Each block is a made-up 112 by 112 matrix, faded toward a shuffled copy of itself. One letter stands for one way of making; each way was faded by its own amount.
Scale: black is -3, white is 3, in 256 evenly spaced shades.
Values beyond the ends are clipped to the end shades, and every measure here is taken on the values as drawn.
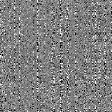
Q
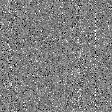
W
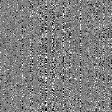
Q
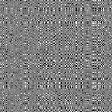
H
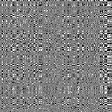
H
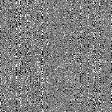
Q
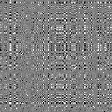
H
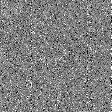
W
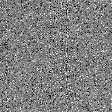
W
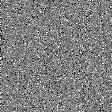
W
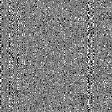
Q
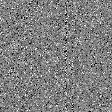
W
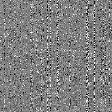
Q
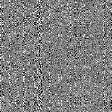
Q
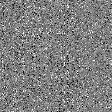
W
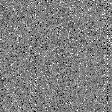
W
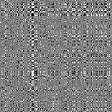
H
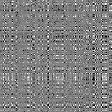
H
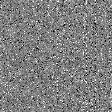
W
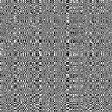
H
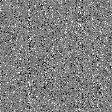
W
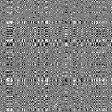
H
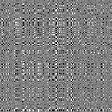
H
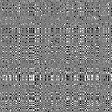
H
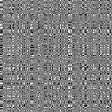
H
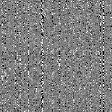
Q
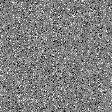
W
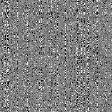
Q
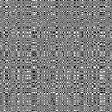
H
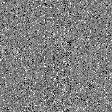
W
